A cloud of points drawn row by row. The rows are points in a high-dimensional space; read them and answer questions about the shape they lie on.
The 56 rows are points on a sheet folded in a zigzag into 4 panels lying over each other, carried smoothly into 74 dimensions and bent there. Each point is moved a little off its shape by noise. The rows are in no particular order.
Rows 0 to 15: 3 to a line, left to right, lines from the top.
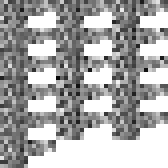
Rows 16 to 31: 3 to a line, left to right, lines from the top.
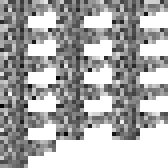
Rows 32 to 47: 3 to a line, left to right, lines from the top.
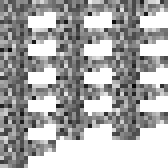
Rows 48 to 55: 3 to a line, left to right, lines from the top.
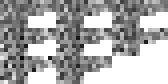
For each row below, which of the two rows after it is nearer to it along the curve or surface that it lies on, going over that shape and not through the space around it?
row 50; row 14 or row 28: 14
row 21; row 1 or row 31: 31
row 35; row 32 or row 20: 32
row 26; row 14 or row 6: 14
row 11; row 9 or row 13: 13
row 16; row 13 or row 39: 13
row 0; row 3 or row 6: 6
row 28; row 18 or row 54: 54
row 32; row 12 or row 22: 12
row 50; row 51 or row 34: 34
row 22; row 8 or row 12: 8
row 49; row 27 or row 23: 27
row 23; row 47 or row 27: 47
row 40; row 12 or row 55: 55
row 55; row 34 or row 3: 34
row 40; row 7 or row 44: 44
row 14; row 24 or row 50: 24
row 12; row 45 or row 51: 45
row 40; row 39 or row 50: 39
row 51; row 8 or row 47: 47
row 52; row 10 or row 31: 10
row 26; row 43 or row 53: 43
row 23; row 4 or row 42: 42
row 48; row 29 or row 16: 29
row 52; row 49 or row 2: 2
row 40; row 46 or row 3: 46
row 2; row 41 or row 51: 51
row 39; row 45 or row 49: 49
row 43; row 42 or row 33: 42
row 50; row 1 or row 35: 35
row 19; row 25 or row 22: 25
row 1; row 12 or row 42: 42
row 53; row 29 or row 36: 29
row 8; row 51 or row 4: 4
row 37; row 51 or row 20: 20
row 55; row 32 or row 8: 8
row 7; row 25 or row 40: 25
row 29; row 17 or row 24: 24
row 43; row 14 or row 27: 14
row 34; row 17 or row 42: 17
